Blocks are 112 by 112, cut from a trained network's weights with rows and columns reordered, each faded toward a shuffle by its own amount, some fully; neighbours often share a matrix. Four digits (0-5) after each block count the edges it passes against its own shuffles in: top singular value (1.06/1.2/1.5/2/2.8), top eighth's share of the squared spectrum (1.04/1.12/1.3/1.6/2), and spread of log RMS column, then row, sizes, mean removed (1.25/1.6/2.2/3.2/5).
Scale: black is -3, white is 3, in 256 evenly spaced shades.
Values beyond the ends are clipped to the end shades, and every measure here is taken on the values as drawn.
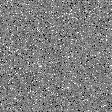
0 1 0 0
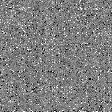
2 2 0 2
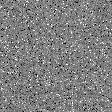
0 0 0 0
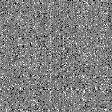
3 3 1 3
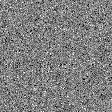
2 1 0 0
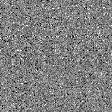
3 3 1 2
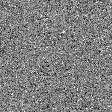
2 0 0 0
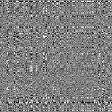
5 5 3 4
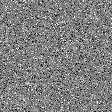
0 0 0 0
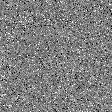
1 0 0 0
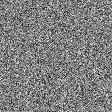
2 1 0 0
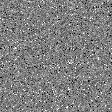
2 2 0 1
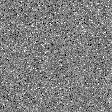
2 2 0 1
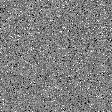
1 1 0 1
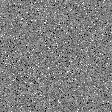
0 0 0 0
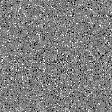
3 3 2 2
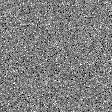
1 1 0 0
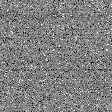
1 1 0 0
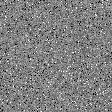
0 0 0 0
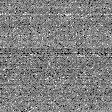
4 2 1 1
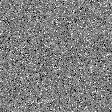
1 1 0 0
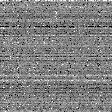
5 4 2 3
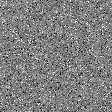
0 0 0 0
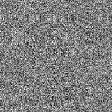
4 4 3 1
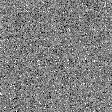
2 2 0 1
